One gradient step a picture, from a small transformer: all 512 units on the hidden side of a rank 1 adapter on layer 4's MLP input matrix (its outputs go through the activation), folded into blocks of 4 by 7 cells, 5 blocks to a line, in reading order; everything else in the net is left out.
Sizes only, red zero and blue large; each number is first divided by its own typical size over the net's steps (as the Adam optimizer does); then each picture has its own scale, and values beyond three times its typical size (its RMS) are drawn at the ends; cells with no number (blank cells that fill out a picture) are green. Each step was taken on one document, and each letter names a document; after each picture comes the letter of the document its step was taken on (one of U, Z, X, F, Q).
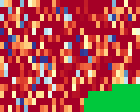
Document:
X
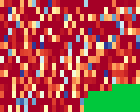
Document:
X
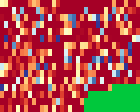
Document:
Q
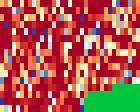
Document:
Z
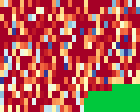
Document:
Z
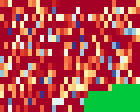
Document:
Q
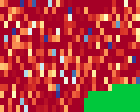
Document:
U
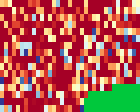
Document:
Z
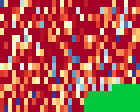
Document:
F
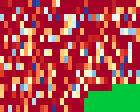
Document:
Q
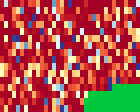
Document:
F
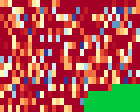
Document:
Q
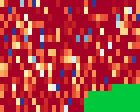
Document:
U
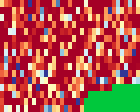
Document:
Z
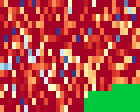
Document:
U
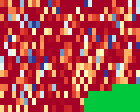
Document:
X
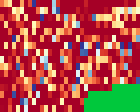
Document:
X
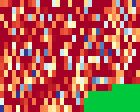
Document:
Z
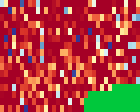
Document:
U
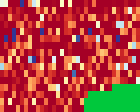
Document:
U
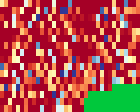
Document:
F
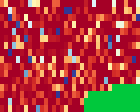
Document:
U
